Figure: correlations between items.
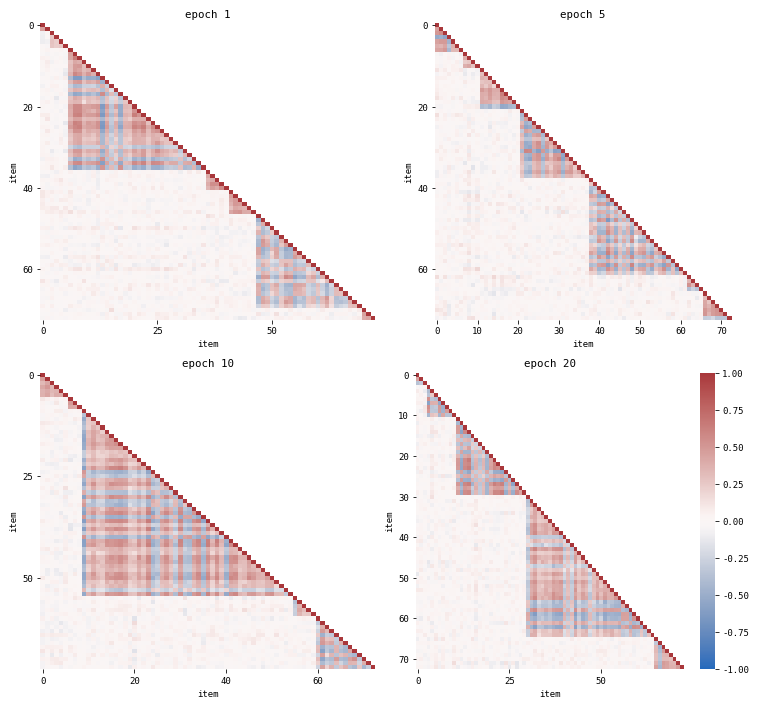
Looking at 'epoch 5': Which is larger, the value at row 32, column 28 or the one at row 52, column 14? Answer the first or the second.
the first
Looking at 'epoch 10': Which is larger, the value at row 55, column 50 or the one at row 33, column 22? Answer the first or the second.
the second
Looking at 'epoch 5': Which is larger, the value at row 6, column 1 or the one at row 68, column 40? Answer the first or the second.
the first
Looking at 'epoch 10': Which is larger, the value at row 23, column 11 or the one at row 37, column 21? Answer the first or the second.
the first
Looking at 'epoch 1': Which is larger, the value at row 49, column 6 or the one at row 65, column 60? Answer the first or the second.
the second
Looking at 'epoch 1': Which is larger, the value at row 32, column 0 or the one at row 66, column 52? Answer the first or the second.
the first
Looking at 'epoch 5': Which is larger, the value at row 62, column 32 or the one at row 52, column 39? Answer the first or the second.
the first
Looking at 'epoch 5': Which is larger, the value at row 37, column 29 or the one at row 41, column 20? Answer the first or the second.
the first
